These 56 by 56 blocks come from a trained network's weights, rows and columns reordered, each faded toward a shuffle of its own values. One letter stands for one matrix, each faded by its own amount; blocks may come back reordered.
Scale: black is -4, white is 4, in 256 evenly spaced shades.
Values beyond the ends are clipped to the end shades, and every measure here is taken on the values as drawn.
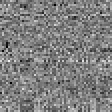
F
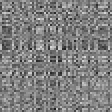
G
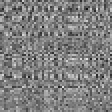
G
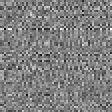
G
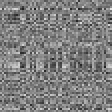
G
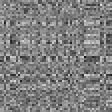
G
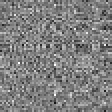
F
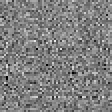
F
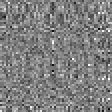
F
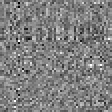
F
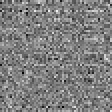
F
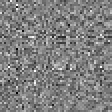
F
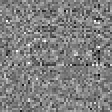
F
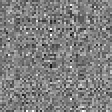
F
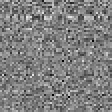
F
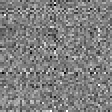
F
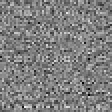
F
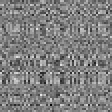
G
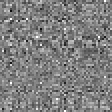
F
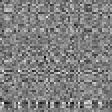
G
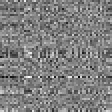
G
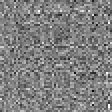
F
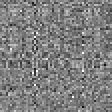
F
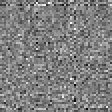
F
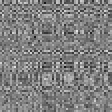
G
